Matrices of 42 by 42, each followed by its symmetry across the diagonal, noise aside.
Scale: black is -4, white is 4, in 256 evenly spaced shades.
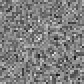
symmetric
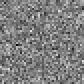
neither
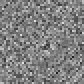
symmetric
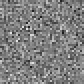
antisymmetric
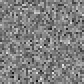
neither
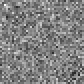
symmetric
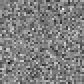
antisymmetric
